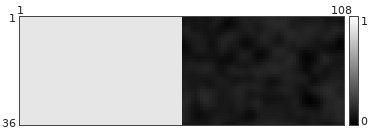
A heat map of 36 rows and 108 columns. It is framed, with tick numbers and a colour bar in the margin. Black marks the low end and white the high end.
It is made of 1 by 2 panels. Panel 1,1: very high, flat. Panel 1,2: very low, blotchy, faint in contrast.
